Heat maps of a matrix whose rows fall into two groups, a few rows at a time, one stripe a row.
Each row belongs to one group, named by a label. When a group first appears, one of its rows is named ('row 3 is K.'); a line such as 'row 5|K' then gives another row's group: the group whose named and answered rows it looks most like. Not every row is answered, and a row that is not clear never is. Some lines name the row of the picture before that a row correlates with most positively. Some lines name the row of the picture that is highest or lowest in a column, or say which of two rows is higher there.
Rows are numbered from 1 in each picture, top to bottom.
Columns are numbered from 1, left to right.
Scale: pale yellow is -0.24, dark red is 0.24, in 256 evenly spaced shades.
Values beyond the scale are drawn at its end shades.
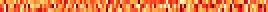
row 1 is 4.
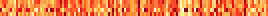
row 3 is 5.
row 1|4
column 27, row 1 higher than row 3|No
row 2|4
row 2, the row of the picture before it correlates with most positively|1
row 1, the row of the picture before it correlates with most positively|1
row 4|4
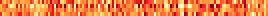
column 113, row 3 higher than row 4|No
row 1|5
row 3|4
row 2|4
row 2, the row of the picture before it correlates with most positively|4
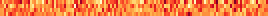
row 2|4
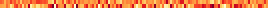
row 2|4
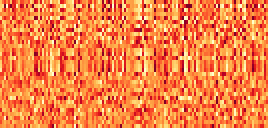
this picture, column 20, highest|19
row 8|5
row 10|5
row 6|5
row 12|5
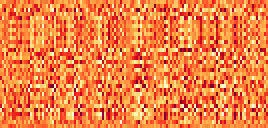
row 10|4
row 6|4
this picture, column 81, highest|3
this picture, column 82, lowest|13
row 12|4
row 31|4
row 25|4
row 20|5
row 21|5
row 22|4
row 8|4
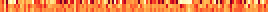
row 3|4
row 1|4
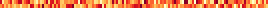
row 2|5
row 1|5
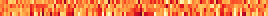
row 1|4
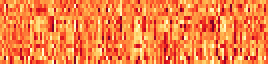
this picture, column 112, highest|3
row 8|4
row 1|4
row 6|4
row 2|4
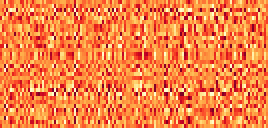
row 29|4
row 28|4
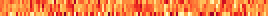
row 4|4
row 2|5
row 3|5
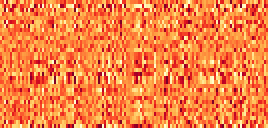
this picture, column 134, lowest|32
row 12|4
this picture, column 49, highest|32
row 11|5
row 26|4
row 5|4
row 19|5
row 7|4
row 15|5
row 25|5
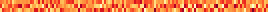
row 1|5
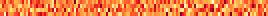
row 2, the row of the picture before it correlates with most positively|3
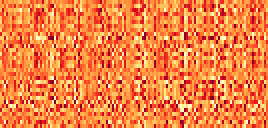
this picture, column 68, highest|3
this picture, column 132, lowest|27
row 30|5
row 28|5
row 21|4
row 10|4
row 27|4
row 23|4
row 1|5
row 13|4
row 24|5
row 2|4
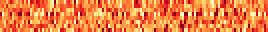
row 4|5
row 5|5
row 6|4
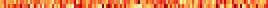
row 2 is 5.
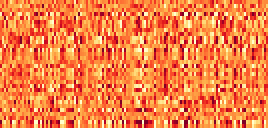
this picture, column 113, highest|5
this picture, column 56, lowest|31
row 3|5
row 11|5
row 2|5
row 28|5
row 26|4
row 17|5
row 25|4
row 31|5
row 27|4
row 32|5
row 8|5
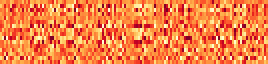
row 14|4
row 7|5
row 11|5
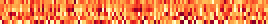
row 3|5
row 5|5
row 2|5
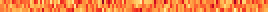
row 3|5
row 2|4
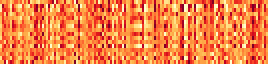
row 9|5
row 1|4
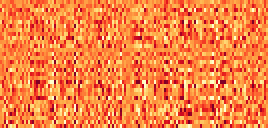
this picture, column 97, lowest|22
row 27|4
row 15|4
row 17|5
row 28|4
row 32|4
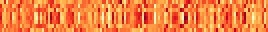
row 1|4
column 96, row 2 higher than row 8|Yes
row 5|5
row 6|5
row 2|5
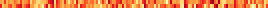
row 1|4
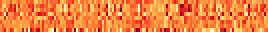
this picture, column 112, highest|4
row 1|5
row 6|5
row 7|5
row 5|4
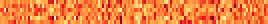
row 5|4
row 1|4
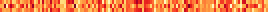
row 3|5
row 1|5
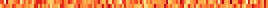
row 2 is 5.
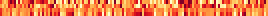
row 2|4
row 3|5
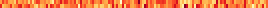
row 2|5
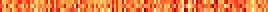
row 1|5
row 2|4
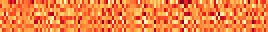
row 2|5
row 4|4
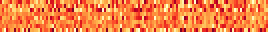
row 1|5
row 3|5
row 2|4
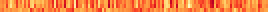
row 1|4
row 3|5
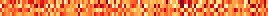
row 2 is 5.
